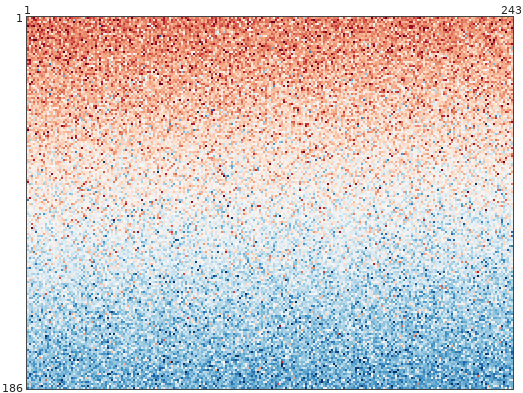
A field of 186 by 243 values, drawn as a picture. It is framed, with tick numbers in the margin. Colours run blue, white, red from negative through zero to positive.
Slope: up to the top. Odd rows or columns: none. Grain: fine. Average level on the scale: 50%. Histogram: bell-shaped.
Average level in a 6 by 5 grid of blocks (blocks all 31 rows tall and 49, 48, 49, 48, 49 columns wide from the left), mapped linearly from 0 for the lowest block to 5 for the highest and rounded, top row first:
55555 | 44444 | 33333 | 22222 | 11111 | 00000
